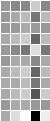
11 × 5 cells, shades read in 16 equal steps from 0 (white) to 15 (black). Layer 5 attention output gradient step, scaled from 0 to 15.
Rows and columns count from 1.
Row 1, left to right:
6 7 7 3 7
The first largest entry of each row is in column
2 4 1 4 3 4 4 4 4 1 4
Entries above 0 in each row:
5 5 5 5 5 5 5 5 5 5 4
